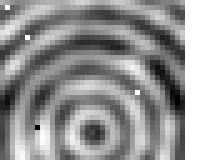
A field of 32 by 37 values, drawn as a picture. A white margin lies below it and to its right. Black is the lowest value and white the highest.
Average level on the scale: 50%. Lone odd cells: 4, 3 higher and 1 lower than their neighbours. Ninth with the highest average: bottom left. Grain: blotchy. Rings: centred on the bottom middle.
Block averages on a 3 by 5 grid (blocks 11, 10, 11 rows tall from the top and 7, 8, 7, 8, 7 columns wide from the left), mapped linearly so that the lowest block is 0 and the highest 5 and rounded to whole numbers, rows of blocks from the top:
44232
22450
45543
